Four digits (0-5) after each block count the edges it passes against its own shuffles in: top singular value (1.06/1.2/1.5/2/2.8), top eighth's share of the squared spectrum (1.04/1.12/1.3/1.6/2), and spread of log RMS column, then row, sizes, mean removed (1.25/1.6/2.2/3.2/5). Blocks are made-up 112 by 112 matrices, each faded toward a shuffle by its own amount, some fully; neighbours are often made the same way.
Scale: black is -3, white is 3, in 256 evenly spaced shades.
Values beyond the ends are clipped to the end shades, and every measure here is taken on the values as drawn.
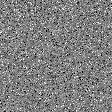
1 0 0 0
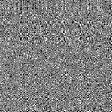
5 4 3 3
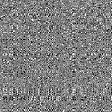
5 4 3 3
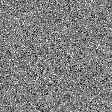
2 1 0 0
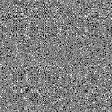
4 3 2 2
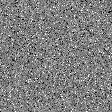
1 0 0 0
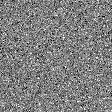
0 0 0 0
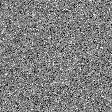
0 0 0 0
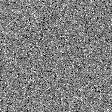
0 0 0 0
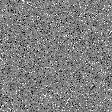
2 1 0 0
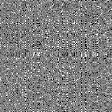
5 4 3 2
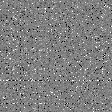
4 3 1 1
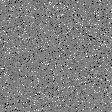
0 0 0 0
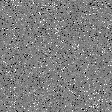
3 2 0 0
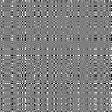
5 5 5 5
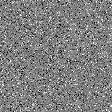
3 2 0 1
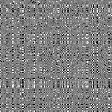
5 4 4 4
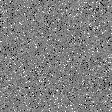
1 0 0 0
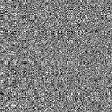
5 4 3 3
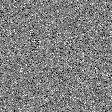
1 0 0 0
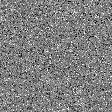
2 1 0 0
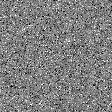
2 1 0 0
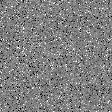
0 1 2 0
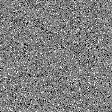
1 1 2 0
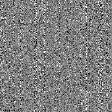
1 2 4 0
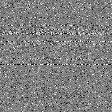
2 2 0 3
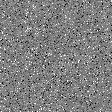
0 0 0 0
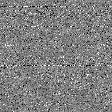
2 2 0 3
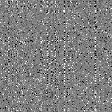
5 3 2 2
